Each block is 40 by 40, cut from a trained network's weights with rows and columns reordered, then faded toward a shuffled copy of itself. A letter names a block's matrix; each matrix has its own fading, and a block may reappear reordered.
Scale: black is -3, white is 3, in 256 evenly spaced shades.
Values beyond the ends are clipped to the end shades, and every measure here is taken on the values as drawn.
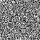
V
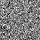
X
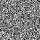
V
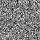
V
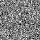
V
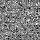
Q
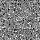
Q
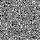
Q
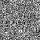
X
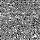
Q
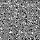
Q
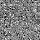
Q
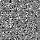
Q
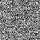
X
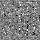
Q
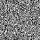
X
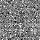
Q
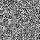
X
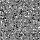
Q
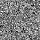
V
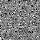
Q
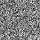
X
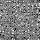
Q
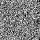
V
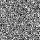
X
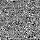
Q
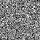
V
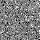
Q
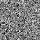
V
